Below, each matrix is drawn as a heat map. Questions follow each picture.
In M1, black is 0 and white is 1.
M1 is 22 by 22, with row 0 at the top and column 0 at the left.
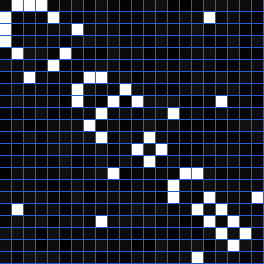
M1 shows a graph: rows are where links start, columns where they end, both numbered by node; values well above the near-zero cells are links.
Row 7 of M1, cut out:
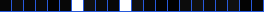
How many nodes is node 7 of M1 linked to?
2
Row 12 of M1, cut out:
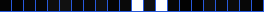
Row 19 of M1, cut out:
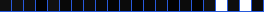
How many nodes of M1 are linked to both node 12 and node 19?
0
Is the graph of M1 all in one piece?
yes
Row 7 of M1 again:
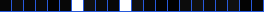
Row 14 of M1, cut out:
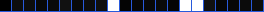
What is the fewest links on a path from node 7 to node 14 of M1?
4
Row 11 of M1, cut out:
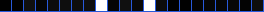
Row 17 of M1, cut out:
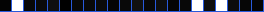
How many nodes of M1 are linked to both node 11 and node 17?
0
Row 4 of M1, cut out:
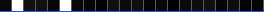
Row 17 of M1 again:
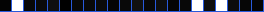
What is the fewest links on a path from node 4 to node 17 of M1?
2
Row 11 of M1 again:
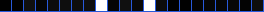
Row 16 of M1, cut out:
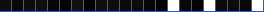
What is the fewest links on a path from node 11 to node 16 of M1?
4
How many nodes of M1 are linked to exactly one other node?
7
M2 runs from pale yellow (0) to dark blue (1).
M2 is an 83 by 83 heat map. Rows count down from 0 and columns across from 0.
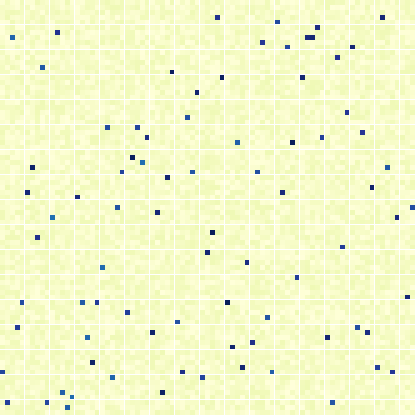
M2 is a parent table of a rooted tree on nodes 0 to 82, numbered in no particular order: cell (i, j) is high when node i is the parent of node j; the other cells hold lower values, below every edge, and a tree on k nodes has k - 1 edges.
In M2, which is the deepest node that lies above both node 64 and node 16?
60
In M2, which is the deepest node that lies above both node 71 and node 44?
15
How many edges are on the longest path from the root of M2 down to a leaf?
53
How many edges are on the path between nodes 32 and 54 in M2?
3
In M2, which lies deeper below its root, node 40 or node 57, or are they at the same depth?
node 40
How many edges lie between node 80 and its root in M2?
0
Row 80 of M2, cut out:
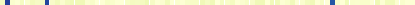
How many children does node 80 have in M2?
3
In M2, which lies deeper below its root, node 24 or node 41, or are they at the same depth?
node 24
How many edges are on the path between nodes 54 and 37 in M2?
2
